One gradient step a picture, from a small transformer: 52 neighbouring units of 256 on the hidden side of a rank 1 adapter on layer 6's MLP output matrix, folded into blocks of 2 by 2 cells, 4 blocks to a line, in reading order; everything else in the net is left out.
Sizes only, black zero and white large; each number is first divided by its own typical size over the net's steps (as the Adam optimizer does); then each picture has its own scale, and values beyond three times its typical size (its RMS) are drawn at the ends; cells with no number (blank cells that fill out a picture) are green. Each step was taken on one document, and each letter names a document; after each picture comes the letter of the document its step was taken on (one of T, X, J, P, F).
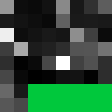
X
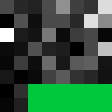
X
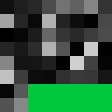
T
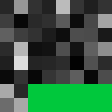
X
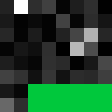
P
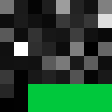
X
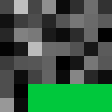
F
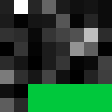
P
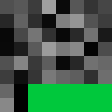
F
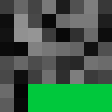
F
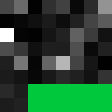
X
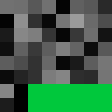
F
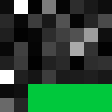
P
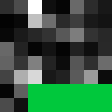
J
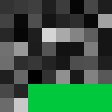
J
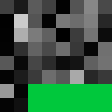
F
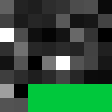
X
